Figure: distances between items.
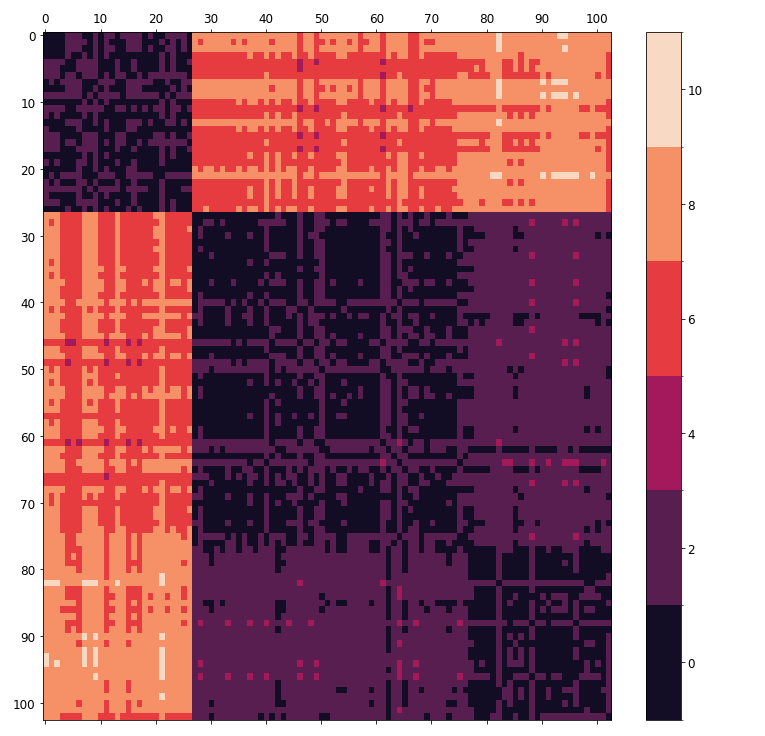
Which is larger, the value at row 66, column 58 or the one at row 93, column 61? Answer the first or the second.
the second
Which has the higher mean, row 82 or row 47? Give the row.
82
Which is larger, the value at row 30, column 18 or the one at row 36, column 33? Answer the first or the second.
the first
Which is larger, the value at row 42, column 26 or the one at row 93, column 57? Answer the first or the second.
the first
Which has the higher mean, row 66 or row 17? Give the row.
17
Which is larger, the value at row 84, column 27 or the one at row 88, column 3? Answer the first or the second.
the second
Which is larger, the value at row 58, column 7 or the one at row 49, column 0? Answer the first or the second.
the first
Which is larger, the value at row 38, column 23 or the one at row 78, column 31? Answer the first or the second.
the first
